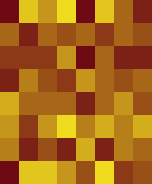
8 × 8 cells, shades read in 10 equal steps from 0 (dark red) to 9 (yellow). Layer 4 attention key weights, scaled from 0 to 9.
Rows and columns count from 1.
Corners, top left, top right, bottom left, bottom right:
0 1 0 3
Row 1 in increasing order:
0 0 1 4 6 8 8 9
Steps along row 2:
down up down up down up down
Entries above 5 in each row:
4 0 1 1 2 5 1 4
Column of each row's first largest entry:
4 1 4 5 1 4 5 6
